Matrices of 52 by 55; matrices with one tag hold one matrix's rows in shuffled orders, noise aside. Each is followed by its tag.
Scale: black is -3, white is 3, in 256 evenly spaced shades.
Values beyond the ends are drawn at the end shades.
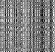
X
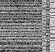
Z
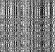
X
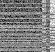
Z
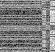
Z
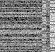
Z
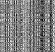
X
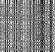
X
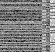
Z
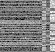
Z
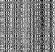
X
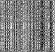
X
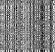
X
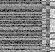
Z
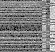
Z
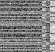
Z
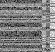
Z
